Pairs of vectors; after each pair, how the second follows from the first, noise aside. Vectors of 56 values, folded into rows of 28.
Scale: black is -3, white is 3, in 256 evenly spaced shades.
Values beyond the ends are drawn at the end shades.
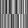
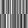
wrapped around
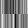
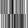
reversed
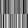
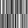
wrapped around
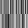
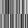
wrapped around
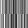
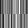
wrapped around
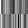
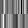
wrapped around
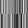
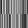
wrapped around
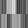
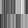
wrapped around
